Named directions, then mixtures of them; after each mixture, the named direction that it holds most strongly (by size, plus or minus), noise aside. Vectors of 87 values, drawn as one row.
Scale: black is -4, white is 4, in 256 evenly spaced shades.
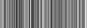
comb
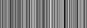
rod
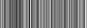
comb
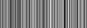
rod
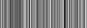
rod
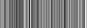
comb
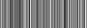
rod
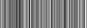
comb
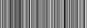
rod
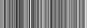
comb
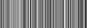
rod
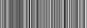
rod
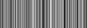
rod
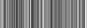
comb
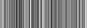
comb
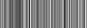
rod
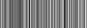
rod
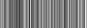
comb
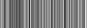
comb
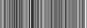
comb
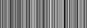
rod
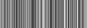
rod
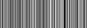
rod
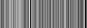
comb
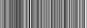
comb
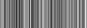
comb
